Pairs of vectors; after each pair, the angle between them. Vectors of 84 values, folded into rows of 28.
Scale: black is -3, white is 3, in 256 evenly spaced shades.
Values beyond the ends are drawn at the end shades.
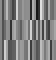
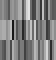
orthogonal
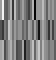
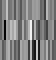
orthogonal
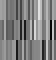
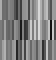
nearly parallel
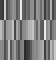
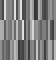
partly aligned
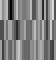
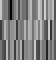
partly aligned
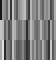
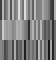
partly aligned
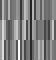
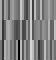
nearly opposite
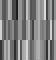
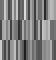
partly opposed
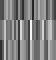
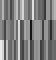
nearly opposite
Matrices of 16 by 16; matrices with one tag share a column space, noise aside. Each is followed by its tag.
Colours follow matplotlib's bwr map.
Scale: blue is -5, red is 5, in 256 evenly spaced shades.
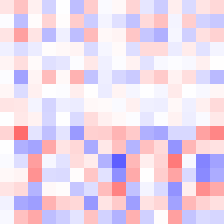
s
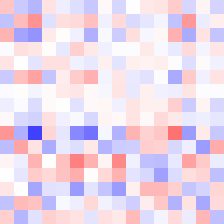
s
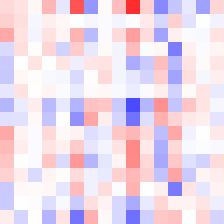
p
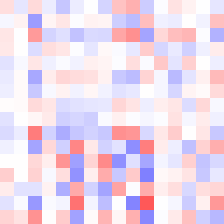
s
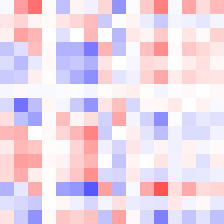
p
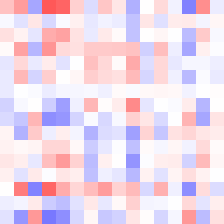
p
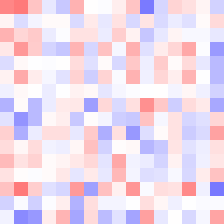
p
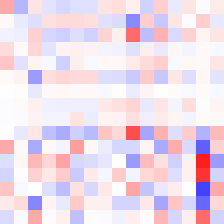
s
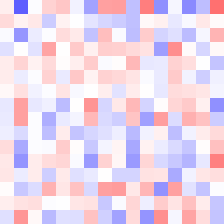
p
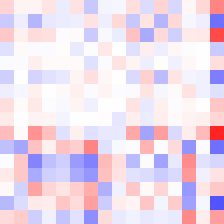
s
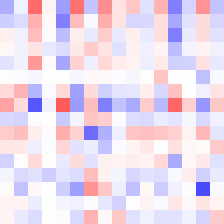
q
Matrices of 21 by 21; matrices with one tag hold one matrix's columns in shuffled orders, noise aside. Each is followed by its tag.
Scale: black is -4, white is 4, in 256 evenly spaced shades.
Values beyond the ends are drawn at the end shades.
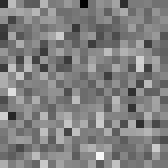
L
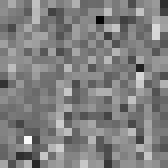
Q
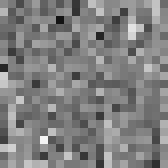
Q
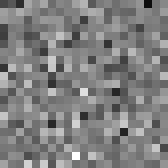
L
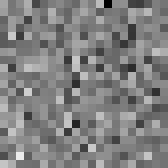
L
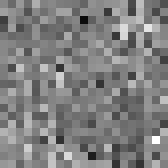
Q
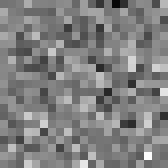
L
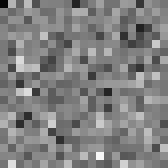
L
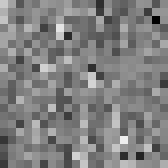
Q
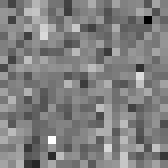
Q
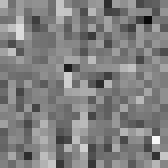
Q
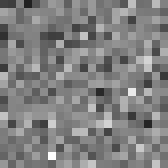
L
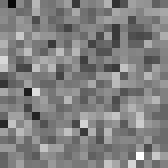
L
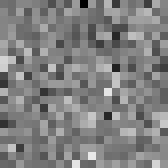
L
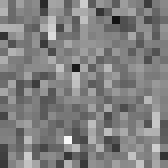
Q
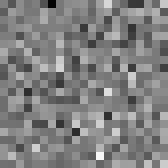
L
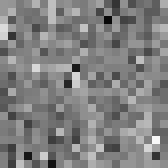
Q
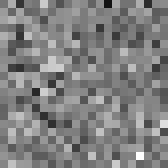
L
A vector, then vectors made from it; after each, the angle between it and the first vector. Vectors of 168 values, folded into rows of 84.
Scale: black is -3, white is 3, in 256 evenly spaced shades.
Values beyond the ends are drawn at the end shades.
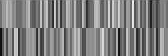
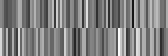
nearly opposite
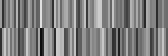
partly aligned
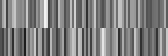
partly aligned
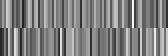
partly aligned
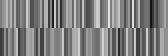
nearly parallel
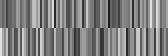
nearly opposite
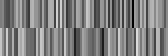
nearly opposite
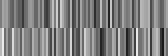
partly opposed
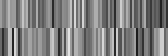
partly aligned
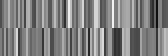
partly aligned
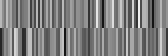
partly aligned
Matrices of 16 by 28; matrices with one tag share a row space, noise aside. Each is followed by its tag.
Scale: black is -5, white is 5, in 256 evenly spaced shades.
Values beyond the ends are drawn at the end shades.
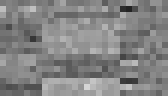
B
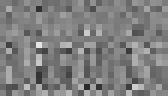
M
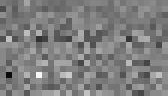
M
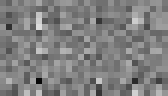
M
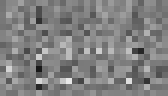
M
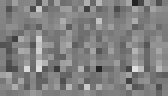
M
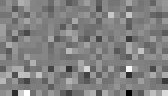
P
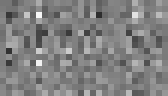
M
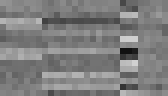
B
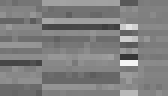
B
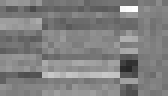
B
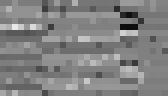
B
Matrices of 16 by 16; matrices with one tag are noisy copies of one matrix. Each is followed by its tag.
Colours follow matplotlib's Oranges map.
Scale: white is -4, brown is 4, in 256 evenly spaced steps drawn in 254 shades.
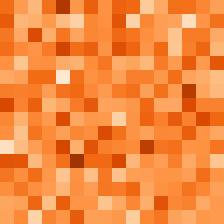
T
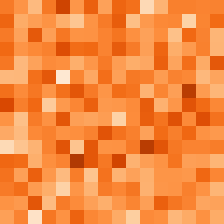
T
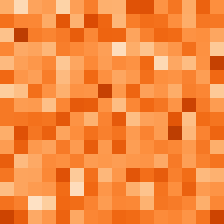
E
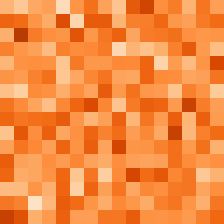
E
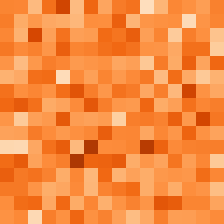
T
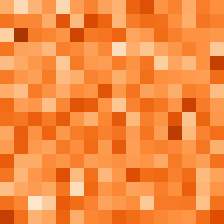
E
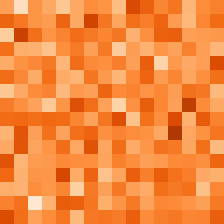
E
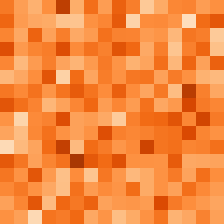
T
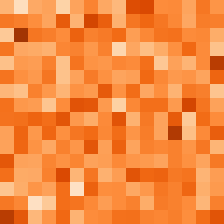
E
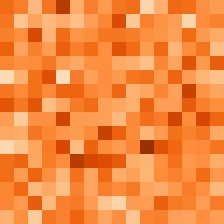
T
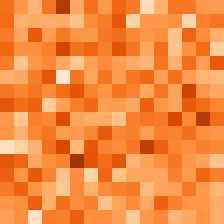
T
